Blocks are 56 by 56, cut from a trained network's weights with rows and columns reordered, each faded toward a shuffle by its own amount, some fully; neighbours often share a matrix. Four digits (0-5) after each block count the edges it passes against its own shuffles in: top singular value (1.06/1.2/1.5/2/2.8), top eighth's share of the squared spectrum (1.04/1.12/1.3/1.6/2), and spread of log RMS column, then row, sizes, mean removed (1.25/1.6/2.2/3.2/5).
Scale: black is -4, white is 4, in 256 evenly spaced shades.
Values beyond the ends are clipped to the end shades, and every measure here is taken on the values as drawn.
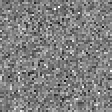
0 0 0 0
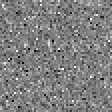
2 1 0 0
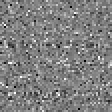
3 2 0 1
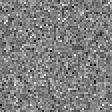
1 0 0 0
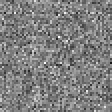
3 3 0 1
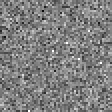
0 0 0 0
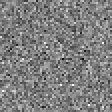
0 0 0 0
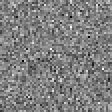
2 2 1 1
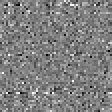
3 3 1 2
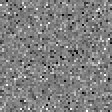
0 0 0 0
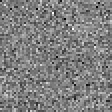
0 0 0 0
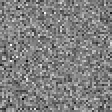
2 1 0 0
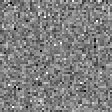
2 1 0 0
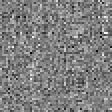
3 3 1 2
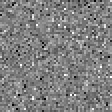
0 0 0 0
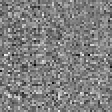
3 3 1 2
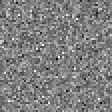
2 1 0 0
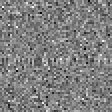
3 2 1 1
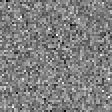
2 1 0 0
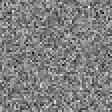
0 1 0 0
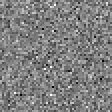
1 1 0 0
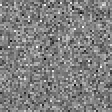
1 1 0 0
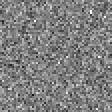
0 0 0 0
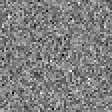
1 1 0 0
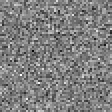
3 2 0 0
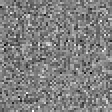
3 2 0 1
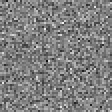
1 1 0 0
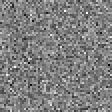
1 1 0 0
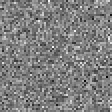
2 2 0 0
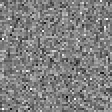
2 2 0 0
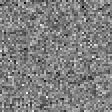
1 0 0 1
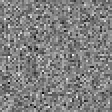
2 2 1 1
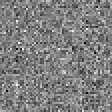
3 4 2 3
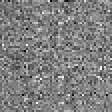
3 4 1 3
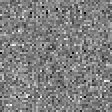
3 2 0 2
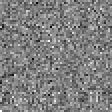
3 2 0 2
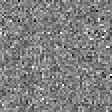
2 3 0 2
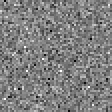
1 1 0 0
